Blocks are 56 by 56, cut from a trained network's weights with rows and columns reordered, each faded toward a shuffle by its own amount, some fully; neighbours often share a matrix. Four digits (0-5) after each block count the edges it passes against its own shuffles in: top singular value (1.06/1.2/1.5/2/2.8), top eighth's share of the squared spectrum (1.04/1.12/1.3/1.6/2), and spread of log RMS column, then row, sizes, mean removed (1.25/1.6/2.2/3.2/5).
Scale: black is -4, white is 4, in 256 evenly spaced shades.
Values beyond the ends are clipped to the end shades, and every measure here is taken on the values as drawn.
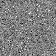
2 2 0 0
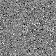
2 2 0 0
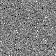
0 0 0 0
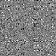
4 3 2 2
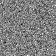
0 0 0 0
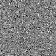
2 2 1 1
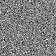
1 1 0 0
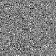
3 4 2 2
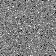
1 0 0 0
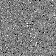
0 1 0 0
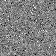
0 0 0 0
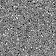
0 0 0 0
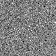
0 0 0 0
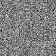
2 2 1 0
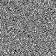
2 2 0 1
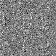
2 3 1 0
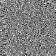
2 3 1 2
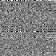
4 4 1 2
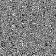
3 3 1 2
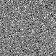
2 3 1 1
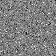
0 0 0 0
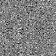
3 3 0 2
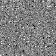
3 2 0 1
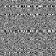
4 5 1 3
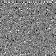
3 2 0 1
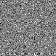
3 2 0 1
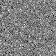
1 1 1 0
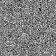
2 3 1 1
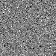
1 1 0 0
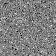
1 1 0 0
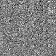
3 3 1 1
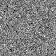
0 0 0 0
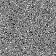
0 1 0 0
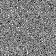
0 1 0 0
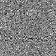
3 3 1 2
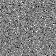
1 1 0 0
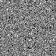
2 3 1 0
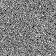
0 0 0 0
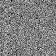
2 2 0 0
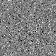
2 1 0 0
